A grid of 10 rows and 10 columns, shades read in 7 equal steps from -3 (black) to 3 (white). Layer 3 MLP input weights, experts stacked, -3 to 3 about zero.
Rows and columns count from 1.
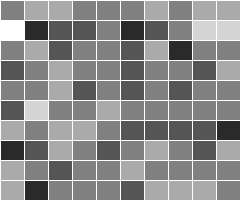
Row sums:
5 0 -2 -1 -2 2 -3 -2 1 1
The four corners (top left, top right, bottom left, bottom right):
0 1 1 0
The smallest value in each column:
-2 -2 -1 -1 -1 -2 -1 -2 -1 -2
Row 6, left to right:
-1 2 0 0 1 0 0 0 0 0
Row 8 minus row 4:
-1 -1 0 0 -1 1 1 0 0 0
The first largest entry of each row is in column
2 1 2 3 3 2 1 3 1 1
